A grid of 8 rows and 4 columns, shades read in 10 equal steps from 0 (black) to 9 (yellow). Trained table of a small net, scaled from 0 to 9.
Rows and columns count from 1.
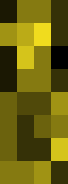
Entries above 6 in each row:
0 2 1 0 0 0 1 0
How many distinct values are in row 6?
3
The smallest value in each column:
1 2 2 0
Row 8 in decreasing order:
6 5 5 2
